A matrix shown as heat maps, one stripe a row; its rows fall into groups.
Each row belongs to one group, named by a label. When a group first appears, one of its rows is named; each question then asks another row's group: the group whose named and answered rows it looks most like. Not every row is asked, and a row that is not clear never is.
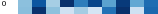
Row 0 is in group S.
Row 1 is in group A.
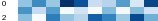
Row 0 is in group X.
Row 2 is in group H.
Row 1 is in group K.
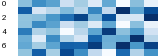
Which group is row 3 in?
K
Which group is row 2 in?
X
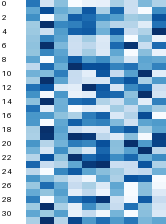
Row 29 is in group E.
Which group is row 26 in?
K
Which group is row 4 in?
X
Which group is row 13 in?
H
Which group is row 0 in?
K
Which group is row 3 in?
X
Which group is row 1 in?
X
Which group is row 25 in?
H
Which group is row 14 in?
X
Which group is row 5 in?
K
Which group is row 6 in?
A
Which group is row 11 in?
A
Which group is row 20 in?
S
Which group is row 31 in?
S
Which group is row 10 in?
H
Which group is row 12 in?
E
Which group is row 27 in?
K
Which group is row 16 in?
E
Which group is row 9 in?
S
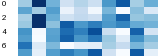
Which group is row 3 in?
S
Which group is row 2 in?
A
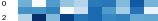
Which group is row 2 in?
S
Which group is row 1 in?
H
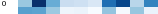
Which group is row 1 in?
K
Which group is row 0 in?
A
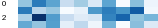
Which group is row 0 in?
K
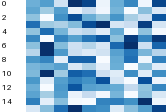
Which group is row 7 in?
A
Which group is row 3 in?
E
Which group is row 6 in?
A
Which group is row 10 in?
X
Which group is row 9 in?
K
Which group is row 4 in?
K
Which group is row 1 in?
K
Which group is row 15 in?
X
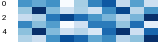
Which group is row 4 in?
A
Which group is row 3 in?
H
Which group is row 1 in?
A
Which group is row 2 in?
X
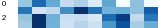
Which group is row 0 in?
K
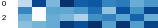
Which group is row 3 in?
S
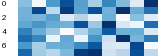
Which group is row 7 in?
E
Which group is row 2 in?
K
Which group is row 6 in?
E
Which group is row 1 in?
S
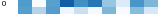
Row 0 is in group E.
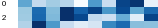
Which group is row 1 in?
S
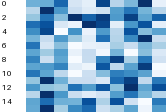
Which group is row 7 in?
K
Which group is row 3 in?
E
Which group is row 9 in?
H
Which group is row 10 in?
H
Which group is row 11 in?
A
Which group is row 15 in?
X
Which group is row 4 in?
S
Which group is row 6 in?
K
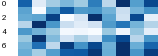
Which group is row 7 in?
S
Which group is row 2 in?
H
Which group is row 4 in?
K
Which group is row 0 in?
S
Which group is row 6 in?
S
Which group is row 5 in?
A
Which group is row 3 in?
A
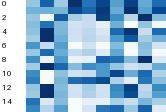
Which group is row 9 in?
X
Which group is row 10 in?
H
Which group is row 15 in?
H
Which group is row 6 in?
K
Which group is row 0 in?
S
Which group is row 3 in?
K
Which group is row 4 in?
A
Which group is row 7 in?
K
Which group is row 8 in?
H
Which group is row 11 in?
E
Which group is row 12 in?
A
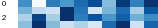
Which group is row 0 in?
S
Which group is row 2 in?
S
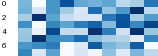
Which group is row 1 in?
H
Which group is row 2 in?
A
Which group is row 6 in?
H
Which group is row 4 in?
H
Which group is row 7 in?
K
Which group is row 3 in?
S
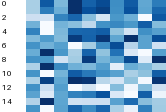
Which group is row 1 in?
S
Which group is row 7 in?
X
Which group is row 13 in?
E
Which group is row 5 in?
S
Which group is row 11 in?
X
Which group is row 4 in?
E
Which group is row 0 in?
S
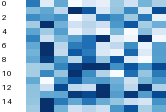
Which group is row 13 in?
S
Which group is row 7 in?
X
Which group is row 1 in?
X
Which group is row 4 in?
K
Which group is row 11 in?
E
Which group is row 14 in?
X
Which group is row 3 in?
A
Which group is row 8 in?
X
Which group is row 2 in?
H
